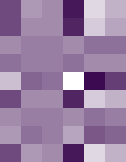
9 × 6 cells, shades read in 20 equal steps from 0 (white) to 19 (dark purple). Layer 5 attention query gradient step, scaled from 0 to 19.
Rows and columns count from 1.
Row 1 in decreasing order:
18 14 9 8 6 3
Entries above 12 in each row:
2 2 0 0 2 2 0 1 2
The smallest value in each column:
5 8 9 0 3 6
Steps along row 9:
down up up down up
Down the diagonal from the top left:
14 9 10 11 19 6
